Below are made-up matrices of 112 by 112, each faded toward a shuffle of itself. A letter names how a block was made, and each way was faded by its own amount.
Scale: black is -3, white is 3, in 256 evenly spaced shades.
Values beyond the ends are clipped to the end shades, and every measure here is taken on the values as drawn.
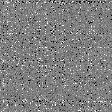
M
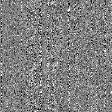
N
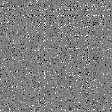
M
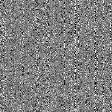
N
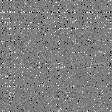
M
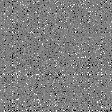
M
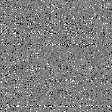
M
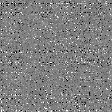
M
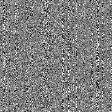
N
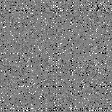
M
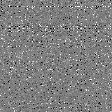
M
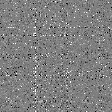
M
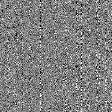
N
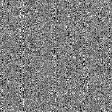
N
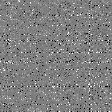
M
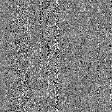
N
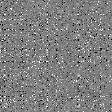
M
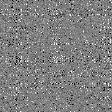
M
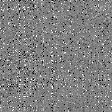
M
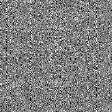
N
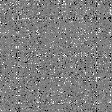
M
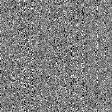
N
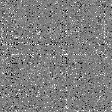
M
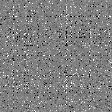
M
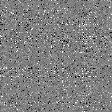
M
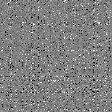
M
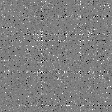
M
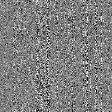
N
